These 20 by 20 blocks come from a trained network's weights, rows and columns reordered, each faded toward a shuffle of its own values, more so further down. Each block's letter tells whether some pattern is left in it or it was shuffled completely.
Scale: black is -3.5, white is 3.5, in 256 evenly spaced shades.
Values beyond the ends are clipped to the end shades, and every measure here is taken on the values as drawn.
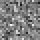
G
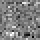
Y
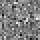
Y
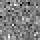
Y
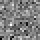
Y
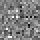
Y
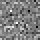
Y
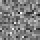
Y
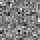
G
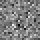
G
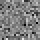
G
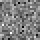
G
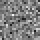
G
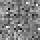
Y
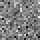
G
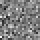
G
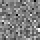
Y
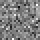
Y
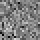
G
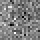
Y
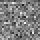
G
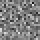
G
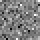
G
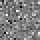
G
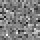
G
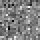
Y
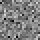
G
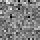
G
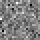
G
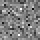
G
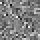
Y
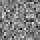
Y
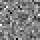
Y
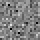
G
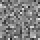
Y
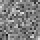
G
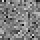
G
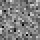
G
